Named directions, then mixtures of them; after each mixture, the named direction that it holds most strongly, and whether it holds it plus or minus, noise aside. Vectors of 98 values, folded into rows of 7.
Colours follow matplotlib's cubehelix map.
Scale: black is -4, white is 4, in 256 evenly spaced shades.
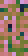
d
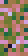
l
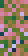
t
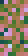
l, minus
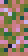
l, plus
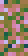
l, plus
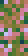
l, minus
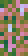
d, minus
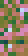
l, minus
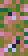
l, minus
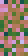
t, minus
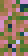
d, plus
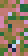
l, plus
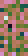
d, plus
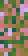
t, plus
